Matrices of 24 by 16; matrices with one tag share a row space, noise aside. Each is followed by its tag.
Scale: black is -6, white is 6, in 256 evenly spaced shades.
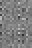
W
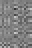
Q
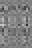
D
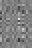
W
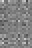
D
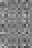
D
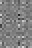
W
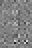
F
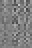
F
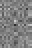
Q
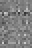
D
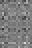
D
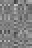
Q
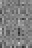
W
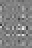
W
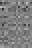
D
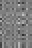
W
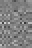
Q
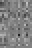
D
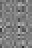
W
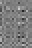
W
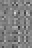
F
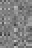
Q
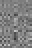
Q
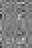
W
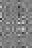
W
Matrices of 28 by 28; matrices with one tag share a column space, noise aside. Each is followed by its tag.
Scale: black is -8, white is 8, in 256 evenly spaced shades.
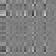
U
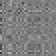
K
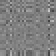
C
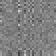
C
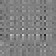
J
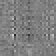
J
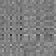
J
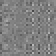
K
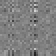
C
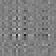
J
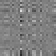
C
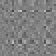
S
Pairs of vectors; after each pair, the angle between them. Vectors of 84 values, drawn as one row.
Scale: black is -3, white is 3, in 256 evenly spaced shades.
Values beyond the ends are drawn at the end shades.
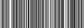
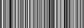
nearly opposite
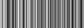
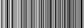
partly aligned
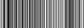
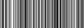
partly opposed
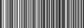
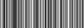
partly opposed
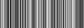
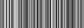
partly opposed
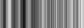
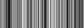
partly opposed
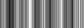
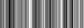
nearly parallel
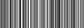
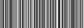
partly aligned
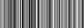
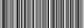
partly opposed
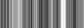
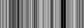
nearly opposite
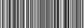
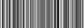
nearly parallel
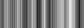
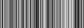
partly aligned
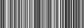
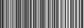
orthogonal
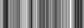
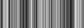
nearly opposite
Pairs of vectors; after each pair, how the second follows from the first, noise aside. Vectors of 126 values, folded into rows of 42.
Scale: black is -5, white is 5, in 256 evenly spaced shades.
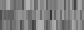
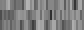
copied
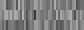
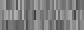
copied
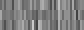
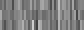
copied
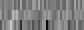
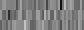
shuffled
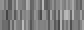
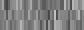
shuffled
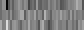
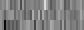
shuffled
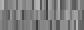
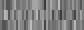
shuffled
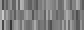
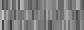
copied
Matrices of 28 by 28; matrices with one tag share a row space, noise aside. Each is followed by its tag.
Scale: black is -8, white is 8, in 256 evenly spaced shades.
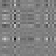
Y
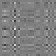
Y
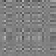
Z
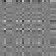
Z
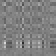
Z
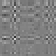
Y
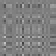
Z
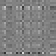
Z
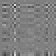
Y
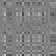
Z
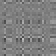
Z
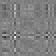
Y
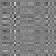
Y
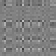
Z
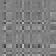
Z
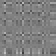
Z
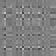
Z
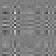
Y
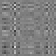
Y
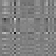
Y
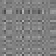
Z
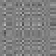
Z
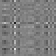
Y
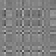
Z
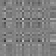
Z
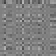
Z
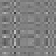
Y
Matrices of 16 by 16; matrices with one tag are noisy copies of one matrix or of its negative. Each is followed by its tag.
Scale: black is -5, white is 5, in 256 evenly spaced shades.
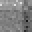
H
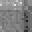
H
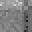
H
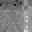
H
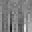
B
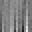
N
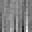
N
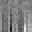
B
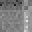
H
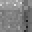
H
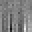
B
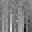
B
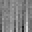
N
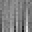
N
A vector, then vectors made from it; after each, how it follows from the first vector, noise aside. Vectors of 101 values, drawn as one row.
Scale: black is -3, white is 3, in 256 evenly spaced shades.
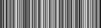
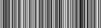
wrapped around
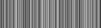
shrunk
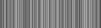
shrunk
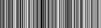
wrapped around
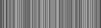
shrunk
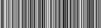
wrapped around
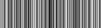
wrapped around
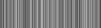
shrunk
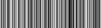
wrapped around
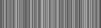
shrunk
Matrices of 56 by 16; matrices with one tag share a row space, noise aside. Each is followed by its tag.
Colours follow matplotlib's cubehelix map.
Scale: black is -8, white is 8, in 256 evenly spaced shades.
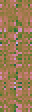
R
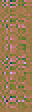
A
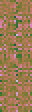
R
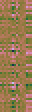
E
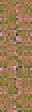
R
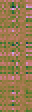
E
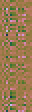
A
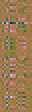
A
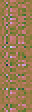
A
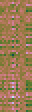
E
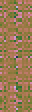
R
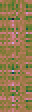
E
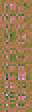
A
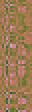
A
